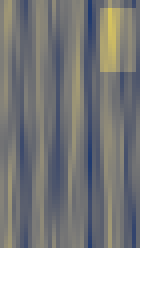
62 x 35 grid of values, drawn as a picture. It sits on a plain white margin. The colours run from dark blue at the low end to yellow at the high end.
Grain: streaks running down. Stripes: upright, repeating 4 times. Histogram: bell-shaped. Odd patch: higher, in the top right. Ninth with the highest average: top right.
